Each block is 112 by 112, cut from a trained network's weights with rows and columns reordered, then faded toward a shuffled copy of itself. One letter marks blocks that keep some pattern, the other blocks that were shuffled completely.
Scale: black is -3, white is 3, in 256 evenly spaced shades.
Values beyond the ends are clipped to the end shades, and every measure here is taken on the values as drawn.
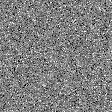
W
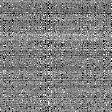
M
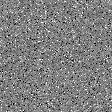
W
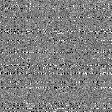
M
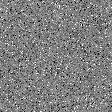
W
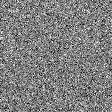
W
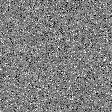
W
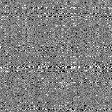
M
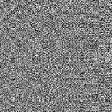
M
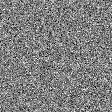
W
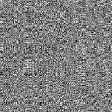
M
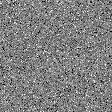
W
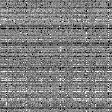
M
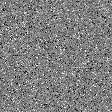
W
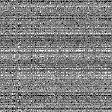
M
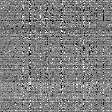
M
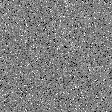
W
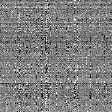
M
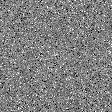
W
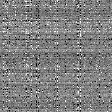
M
